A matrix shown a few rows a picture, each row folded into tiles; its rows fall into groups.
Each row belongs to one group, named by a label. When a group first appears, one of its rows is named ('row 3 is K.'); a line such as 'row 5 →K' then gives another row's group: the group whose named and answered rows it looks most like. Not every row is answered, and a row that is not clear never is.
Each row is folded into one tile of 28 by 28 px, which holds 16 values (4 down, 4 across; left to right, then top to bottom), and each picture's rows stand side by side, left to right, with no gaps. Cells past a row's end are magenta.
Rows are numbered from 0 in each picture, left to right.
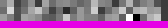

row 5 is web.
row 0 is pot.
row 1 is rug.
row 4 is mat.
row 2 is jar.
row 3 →pot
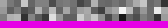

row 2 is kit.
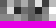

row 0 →pot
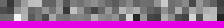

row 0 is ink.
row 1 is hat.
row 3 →jar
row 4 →mat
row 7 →web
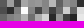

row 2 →kit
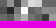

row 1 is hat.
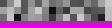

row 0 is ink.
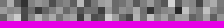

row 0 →web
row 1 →jar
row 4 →kit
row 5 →jar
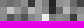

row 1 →web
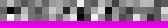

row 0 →jar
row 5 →hat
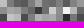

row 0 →web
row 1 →jar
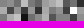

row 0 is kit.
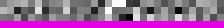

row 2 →pot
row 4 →hat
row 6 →jar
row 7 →hat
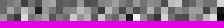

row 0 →kit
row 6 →hat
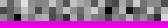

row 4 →pot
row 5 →kit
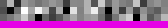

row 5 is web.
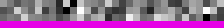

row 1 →pot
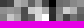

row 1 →web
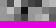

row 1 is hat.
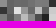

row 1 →kit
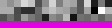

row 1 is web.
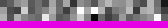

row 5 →web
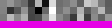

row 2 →kit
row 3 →hat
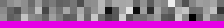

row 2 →kit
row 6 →web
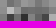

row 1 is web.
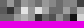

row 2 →kit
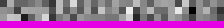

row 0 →mat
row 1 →web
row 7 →rug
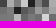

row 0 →pot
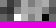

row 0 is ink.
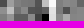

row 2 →jar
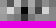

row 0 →rug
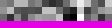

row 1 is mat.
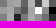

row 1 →rug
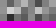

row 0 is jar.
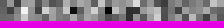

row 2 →pot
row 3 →rug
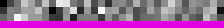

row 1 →rug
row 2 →hat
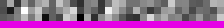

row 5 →jar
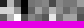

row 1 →kit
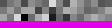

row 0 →mat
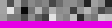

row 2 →mat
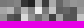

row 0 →kit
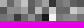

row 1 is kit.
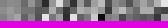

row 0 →web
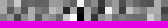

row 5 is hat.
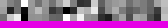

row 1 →rug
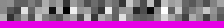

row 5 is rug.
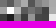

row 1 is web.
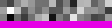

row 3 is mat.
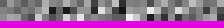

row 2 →jar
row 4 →ink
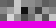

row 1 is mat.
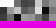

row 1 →pot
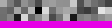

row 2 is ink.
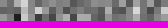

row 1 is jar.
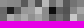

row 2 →ink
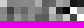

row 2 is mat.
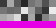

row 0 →mat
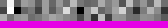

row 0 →pot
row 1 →ink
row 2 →rug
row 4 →rug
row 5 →rug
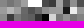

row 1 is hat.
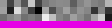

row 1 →ink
